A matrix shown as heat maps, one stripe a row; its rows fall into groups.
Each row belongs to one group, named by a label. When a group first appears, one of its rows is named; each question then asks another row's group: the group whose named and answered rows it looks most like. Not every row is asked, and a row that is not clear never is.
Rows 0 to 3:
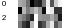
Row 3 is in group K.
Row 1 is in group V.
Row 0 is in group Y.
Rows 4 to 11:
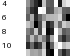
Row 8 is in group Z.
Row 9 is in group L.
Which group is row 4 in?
Y
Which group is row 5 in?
K
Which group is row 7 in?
Y
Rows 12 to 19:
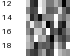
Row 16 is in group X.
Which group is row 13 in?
K
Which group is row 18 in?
Y
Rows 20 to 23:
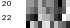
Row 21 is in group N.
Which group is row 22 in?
N
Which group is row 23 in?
V
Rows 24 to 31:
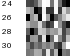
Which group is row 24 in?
V
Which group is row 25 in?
Y
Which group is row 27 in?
L
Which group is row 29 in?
Z
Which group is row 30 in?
N
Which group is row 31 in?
X
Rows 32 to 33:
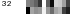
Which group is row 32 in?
Z
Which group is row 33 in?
V
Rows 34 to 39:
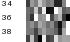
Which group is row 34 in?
N
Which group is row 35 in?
Z
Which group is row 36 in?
V
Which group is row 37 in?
N
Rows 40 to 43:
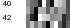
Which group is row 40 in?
Z
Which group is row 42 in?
K
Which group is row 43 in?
L
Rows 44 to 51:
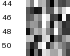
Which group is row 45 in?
Y
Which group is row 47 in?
V
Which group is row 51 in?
V
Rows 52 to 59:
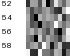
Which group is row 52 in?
Z
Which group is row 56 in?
N
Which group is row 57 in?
N
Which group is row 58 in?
V
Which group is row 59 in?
K
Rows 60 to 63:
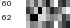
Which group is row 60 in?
L
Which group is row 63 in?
L
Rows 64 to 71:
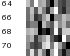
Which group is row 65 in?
L
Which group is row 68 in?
Y
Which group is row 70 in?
V
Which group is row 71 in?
L
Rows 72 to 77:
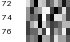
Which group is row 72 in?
K
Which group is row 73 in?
X
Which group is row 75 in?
Z
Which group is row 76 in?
X
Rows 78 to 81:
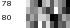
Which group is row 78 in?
V
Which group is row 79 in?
L
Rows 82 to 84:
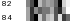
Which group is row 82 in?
N
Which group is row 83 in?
N
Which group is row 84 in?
K
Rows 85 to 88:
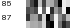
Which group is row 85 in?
N
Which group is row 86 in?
X
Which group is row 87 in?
Z
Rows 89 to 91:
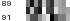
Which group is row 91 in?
X
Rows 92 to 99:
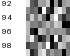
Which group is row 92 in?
X
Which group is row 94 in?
L
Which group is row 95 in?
V
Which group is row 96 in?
K
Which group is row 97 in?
Y
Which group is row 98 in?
X
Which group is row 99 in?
K
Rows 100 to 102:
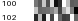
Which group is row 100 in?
Z
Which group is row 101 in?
V
